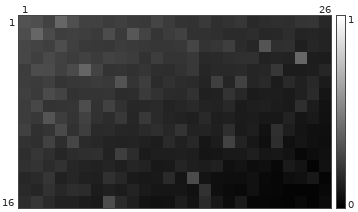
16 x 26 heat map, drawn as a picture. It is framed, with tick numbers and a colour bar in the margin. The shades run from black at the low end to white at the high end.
No row or column stands out. There are no regular stripes. The top left is the ninth with the highest average. The field climbs toward the top left. The ninth with the lowest average is the bottom right. The texture is fine-grained noise. Neither half mirrors the other.
